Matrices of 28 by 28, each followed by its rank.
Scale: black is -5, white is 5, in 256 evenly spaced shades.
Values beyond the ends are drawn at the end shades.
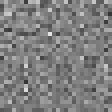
five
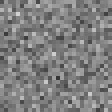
full rank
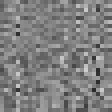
five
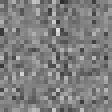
five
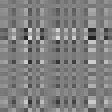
one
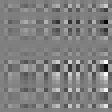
one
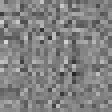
five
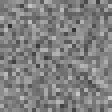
full rank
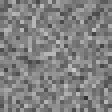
full rank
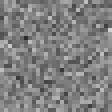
full rank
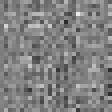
five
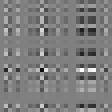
one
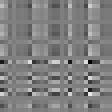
one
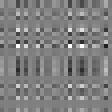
one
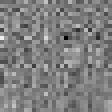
five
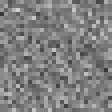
full rank
